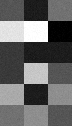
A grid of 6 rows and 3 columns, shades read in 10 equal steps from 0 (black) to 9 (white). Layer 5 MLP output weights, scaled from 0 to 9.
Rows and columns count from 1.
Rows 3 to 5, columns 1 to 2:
2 1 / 2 7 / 6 1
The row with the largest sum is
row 2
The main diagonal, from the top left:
3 9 1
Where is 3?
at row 1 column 1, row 4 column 3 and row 6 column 3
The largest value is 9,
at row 2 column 2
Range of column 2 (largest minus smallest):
8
